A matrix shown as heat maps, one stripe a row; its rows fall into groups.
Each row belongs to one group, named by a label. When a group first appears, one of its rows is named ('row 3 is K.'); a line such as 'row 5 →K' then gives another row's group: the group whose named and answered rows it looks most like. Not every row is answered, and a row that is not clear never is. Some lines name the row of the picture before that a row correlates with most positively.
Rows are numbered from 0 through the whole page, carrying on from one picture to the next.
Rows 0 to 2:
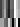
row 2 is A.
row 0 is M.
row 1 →M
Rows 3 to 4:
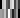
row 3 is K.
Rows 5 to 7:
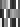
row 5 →A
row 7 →A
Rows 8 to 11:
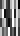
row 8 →K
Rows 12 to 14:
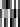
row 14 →A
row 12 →K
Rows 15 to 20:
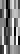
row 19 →K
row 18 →K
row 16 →M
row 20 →M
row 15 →K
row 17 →K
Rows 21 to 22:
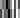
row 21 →K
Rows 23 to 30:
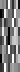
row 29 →K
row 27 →M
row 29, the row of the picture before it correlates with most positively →22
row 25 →K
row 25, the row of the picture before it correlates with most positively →22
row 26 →M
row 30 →M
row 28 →A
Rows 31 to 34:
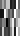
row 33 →K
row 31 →A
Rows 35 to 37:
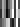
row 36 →K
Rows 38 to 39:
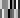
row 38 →A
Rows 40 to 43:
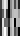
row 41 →M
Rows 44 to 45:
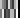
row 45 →K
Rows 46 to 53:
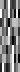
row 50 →A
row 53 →K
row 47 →A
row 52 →K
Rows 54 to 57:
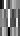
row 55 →A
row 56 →A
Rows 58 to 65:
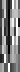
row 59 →M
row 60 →K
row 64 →M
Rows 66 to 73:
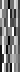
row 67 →A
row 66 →M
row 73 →K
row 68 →A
